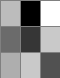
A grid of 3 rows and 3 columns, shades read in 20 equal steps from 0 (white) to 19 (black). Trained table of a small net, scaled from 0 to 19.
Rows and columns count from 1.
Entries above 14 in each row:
1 1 0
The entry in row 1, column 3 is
0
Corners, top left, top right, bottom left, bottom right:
5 0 6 13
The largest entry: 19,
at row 1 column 2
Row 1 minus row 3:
-1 15 -13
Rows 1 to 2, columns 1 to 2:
5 19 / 11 15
